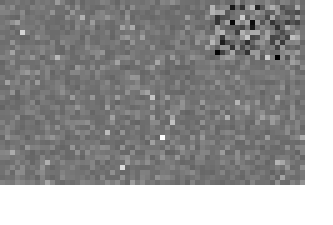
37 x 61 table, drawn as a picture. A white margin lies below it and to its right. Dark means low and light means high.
The distribution is heavy-tailed on both sides. The top right is the roughest part. No single row or column stands out from its neighbours. The halves do not mirror each other. No regular stripes run through it. In the top right lies a patch that is rougher than the rest.
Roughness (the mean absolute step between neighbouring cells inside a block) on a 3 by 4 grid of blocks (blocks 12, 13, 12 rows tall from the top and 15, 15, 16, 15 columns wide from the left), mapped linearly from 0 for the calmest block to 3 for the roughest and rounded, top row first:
0 0 1 3 | 0 0 0 0 | 0 0 0 0
